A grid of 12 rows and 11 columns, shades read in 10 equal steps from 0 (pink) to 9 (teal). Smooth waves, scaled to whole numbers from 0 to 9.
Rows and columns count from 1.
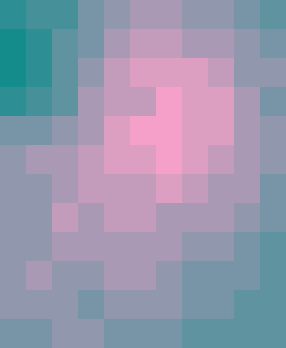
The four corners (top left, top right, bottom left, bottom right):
8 6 5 6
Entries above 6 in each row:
3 2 2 2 0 0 0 0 0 0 0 0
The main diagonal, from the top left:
8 8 6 3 1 1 1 3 4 5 6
